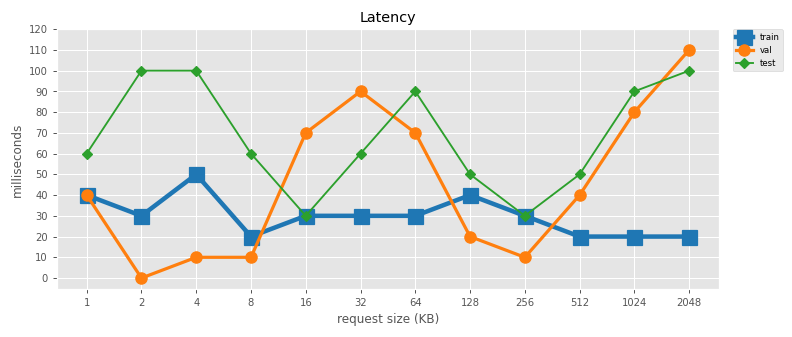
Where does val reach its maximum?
2048
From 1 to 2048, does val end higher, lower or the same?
higher
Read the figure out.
Title: Latency
x-axis: request size (KB), ticks 1 2 4 8 16 32 64 128 256 512 1024 2048
y-axis: milliseconds, ticks 0 10 20 30 40 50 60 70 80 90 100 110 120
Legend: train, val, test
Values:
train: 40 30 50 20 30 30 30 40 30 20 20 20
val: 40 0 10 10 70 90 70 20 10 40 80 110
test: 60 100 100 60 30 60 90 50 30 50 90 100
